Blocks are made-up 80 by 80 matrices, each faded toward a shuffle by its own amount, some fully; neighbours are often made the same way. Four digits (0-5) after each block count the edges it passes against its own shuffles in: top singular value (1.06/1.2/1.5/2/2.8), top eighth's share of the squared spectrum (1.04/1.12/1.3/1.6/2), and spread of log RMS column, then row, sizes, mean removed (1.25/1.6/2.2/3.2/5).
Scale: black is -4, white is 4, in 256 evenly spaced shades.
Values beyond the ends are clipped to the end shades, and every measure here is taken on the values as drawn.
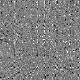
4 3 2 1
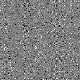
3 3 2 1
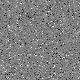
2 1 1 0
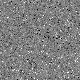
0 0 0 0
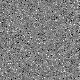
0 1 1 0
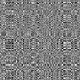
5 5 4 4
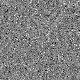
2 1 0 0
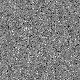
0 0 0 0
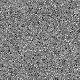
2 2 0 0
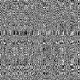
4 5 3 3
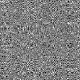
4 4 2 2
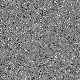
0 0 0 0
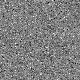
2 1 0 0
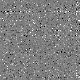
2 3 1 2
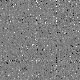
2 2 1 1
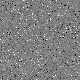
1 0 0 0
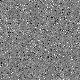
0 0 0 1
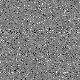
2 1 0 1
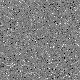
0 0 0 0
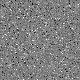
0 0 0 0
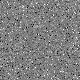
0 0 0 0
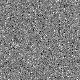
0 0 1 0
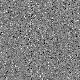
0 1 1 0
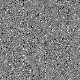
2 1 2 0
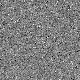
1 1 0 0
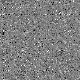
2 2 1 1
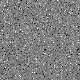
1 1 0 0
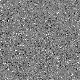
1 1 1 1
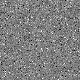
1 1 1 1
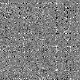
2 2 3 3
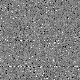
2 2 0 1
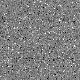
1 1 1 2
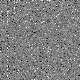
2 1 1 1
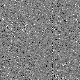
2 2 2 1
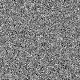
2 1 0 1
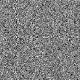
3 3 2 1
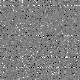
2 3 1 2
